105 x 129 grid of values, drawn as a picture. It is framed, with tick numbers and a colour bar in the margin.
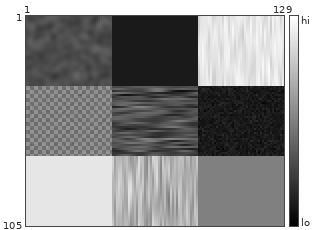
The table splits into 3 rows of 3 panels. Panel 1,1: low, blotchy, faint in contrast. Panel 1,2: very low, flat. Panel 1,3: very high, streaked downward, faint in contrast. Panel 2,1: middling, checkered. Panel 2,2: low, streaked across. Panel 2,3: very low, fine-grained, faint in contrast. Panel 3,1: very high, flat. Panel 3,2: high, streaked downward. Panel 3,3: middling, flat.
